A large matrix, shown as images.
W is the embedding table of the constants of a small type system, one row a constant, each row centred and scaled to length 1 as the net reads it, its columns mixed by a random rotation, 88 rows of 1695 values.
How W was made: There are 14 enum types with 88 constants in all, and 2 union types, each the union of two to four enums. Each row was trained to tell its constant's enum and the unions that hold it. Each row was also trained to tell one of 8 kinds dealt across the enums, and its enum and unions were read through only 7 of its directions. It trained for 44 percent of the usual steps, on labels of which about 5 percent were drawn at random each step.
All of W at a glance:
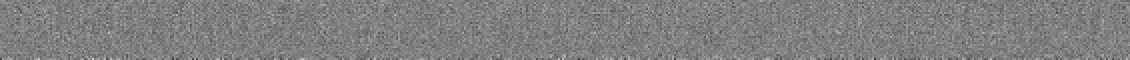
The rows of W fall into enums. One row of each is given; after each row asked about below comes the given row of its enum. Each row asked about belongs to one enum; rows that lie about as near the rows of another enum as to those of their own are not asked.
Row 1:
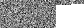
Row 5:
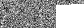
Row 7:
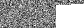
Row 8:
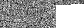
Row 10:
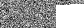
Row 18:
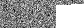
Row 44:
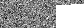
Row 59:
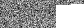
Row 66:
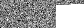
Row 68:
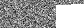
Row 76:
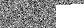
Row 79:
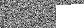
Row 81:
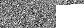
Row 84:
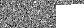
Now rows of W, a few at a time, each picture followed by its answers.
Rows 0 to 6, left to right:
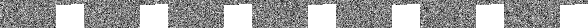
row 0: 44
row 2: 81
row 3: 76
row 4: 84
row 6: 81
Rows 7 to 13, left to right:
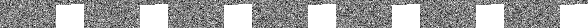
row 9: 66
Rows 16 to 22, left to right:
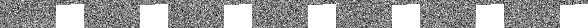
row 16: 59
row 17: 7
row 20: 10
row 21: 8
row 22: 1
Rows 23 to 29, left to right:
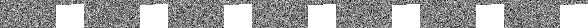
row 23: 1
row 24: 5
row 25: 44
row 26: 81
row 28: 84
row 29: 44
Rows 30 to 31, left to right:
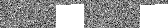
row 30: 79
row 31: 8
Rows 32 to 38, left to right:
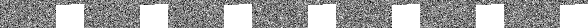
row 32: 5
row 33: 66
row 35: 81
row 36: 10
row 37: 7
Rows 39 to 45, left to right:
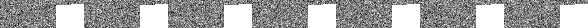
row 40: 1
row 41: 81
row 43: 84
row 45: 7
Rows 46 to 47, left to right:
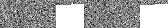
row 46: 10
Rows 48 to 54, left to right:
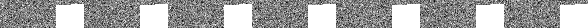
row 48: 10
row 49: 5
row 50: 10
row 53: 66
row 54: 18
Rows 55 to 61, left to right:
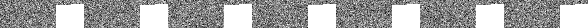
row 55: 76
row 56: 76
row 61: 1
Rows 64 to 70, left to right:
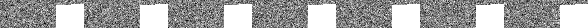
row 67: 59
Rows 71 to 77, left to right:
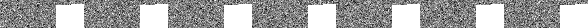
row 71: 1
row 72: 79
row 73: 66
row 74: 44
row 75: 7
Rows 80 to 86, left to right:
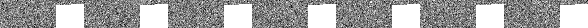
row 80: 7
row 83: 84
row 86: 84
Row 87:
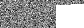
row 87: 44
